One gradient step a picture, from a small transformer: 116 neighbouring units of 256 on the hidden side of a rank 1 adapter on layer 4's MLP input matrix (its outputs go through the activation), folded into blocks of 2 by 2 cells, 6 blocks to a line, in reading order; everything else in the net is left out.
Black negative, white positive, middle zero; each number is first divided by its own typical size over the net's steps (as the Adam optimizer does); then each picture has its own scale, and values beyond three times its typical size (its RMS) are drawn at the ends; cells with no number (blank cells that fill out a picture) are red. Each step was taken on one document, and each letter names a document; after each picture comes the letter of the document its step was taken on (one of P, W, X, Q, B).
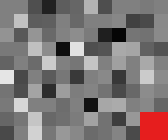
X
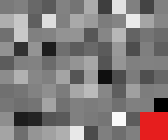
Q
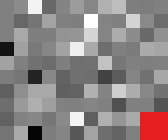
Q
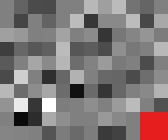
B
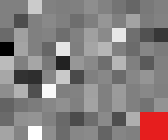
Q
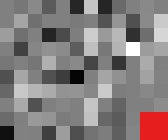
X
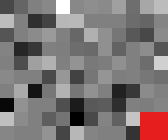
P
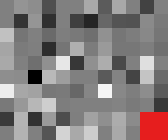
B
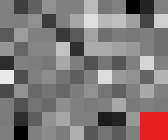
B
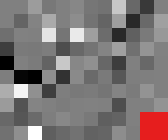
Q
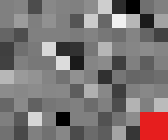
B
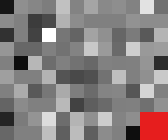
P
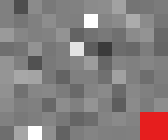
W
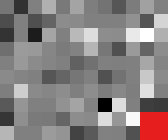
P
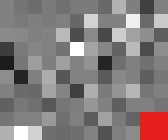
W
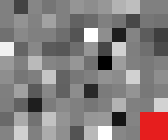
W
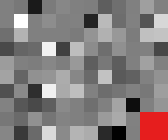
B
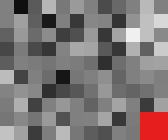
W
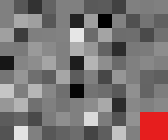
W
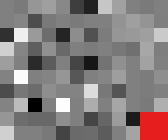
X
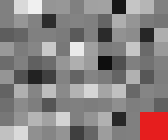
Q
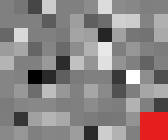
B
